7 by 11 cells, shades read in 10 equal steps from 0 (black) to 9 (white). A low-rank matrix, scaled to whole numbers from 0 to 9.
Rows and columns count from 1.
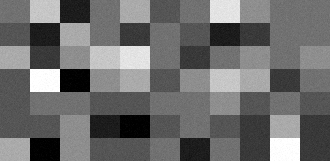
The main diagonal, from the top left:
4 1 5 5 3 3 1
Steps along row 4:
up down up up down up up down down up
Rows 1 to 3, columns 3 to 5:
1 4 6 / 6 4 2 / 5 7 8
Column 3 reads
1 6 5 0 4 5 5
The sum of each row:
50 34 52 50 40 32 39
